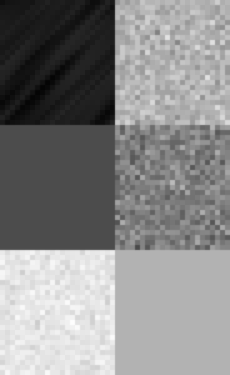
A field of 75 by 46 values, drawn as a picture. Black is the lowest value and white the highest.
It is made of 3 by 2 panels. Panel 1,1: very low, slanting up to the right, faint in contrast. Panel 1,2: high, fine-grained. Panel 2,1: low, flat. Panel 2,2: middling, fine-grained. Panel 3,1: very high, fine-grained, faint in contrast. Panel 3,2: high, flat.
